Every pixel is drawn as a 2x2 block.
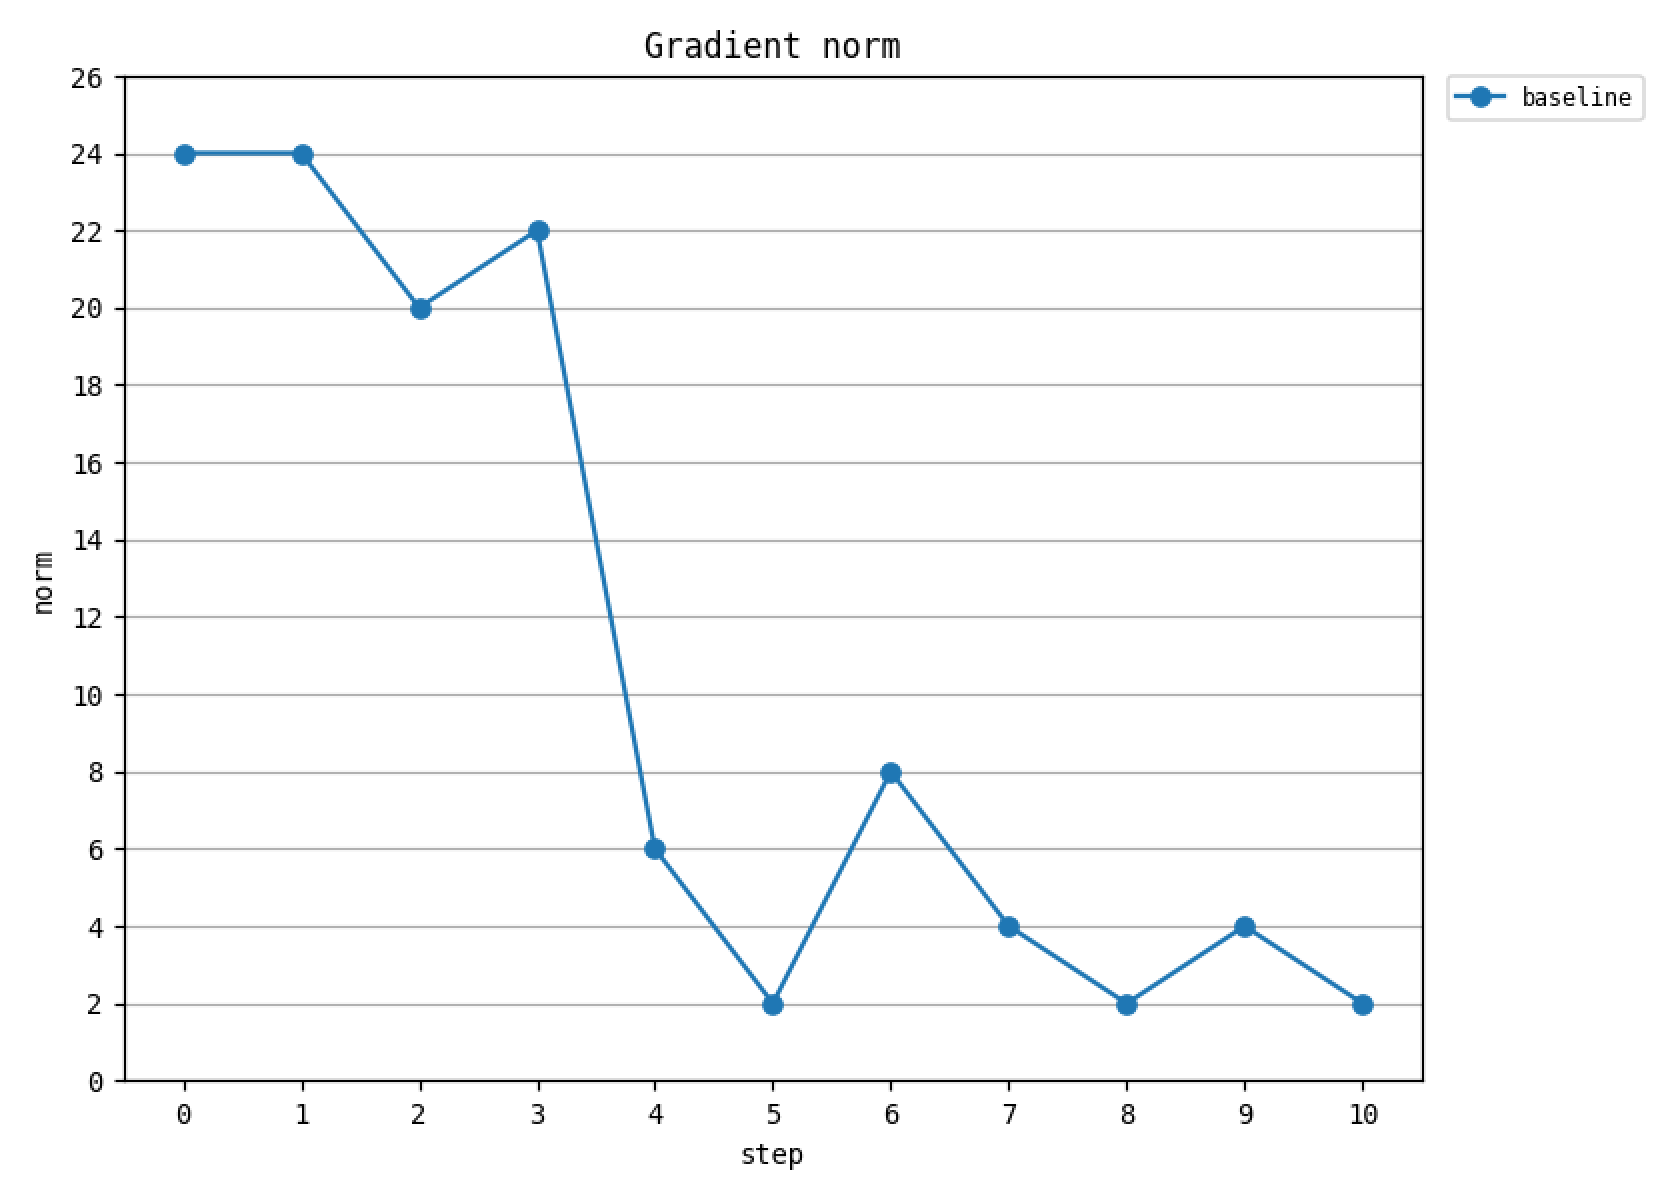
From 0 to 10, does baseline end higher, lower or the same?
lower
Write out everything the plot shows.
Title: Gradient norm
x-axis: step, ticks 0 1 2 3 4 5 6 7 8 9 10
y-axis: norm, ticks 0 2 4 6 8 10 12 14 16 18 20 22 24 26
Legend: baseline
Values:
baseline: 24 24 20 22 6 2 8 4 2 4 2
